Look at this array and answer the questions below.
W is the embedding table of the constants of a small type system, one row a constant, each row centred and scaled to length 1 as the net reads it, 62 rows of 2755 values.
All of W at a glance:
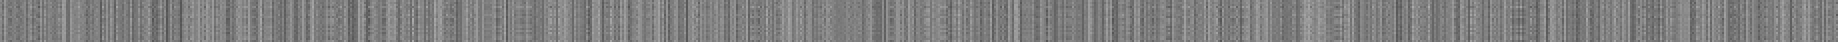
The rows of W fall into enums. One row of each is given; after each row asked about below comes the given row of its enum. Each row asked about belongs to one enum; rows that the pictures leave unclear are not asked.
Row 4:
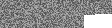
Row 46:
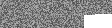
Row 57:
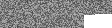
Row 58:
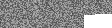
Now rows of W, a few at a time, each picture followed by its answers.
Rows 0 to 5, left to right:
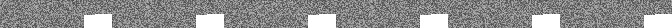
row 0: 46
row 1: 58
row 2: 57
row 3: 58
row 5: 4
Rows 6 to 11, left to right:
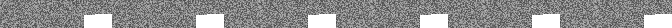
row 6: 46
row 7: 46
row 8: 58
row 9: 58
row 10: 58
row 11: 58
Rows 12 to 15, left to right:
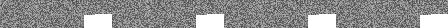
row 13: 58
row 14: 46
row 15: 46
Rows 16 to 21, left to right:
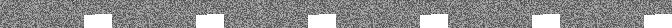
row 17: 4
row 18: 58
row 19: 4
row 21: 4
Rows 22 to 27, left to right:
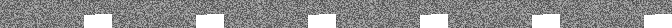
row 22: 4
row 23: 57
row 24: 58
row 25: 58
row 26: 57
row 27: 46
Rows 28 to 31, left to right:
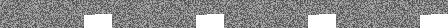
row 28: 46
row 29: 46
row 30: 46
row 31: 46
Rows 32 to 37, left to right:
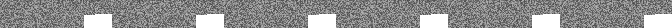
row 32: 4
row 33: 57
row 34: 46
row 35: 4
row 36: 46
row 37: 46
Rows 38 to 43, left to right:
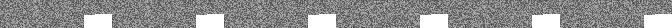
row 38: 58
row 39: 58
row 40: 58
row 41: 57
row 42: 4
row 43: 46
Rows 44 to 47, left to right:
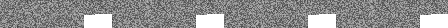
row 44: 57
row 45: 58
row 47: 58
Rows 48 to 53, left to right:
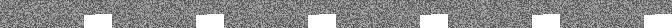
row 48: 57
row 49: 46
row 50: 46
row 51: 4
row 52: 58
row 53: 46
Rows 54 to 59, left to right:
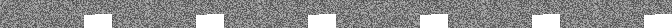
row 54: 46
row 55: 58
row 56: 58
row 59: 58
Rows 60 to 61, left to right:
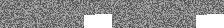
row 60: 4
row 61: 46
